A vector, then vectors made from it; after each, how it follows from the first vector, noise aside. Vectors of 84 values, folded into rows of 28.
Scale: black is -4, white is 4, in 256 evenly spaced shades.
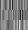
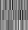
copied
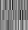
copied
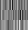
copied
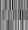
copied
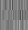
shrunk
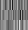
copied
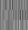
shrunk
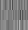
shrunk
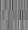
shrunk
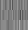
shrunk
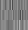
shrunk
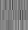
shrunk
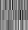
copied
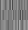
shrunk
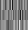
copied
